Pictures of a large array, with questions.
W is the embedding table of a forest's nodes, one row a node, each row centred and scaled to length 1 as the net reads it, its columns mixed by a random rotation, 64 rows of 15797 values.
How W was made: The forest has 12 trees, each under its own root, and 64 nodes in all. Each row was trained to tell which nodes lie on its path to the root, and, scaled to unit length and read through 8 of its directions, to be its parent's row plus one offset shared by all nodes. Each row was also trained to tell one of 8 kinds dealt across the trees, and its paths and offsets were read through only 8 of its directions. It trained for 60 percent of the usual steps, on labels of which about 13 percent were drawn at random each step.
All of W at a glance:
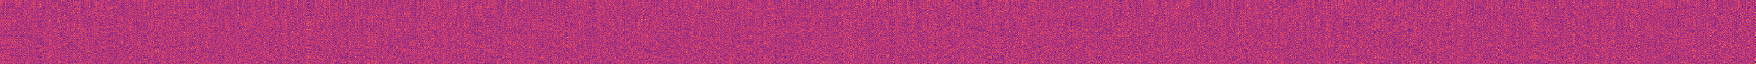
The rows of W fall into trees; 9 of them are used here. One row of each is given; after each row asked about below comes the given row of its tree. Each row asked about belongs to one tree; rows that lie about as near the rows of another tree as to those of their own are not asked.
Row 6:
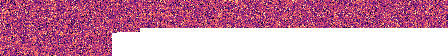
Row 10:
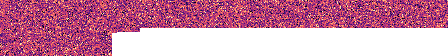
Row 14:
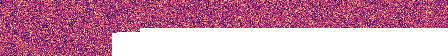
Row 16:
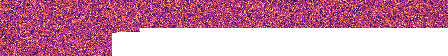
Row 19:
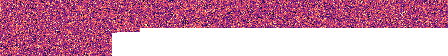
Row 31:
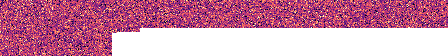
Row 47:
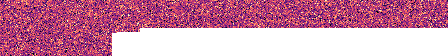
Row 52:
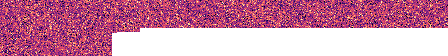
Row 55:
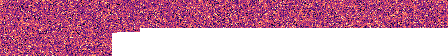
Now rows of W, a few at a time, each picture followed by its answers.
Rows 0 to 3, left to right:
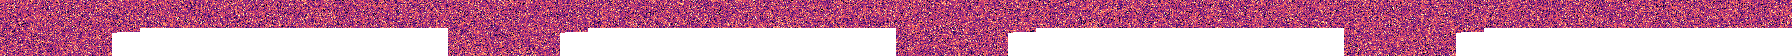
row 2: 19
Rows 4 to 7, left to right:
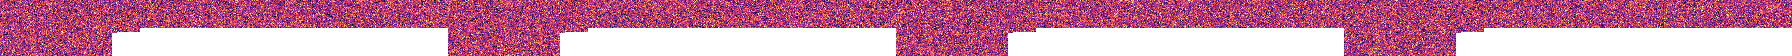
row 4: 6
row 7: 6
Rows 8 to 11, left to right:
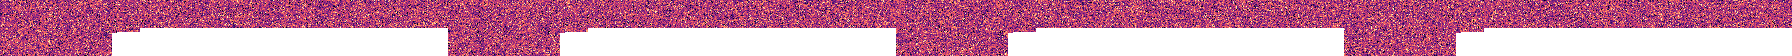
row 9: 47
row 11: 52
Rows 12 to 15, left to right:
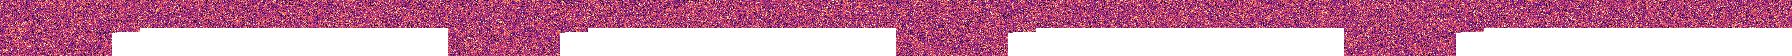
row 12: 55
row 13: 10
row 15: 31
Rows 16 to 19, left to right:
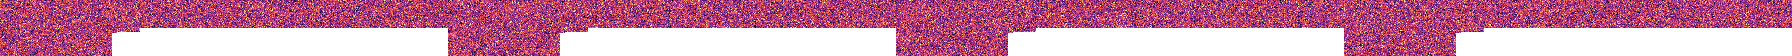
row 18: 31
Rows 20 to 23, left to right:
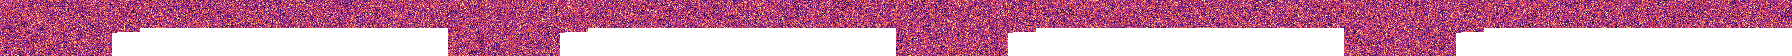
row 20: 52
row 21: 47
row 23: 16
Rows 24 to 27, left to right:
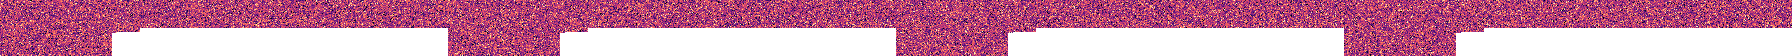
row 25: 16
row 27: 52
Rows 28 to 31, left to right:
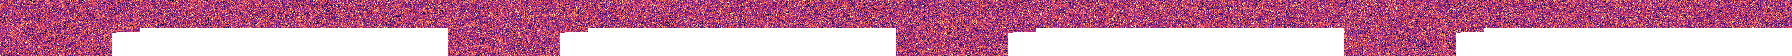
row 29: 55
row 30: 10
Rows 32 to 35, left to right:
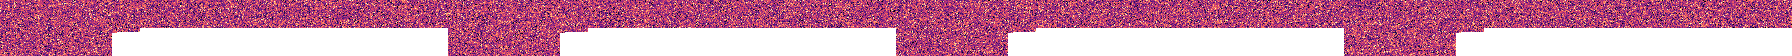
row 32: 47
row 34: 47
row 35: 55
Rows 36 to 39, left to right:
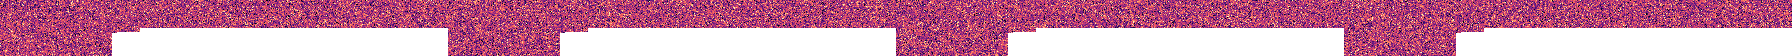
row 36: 55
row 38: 55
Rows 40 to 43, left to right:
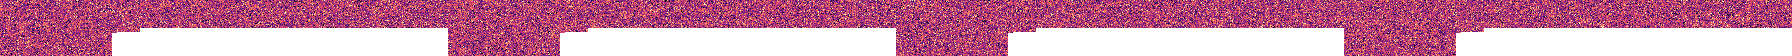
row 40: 55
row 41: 47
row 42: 52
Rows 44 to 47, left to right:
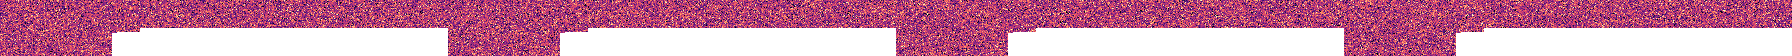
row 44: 52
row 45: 6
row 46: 31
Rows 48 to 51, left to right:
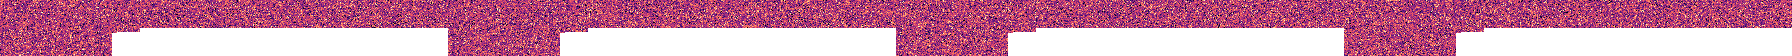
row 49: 6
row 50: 55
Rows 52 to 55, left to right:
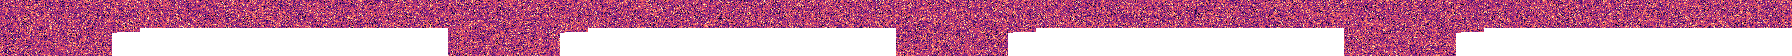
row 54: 52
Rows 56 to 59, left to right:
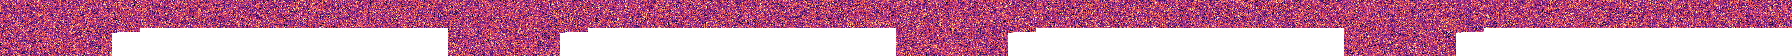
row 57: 16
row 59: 31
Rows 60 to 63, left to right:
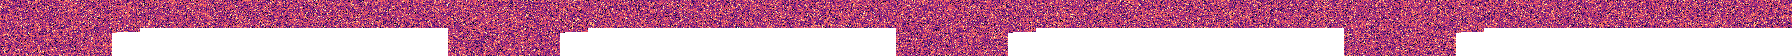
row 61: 52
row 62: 52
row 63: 55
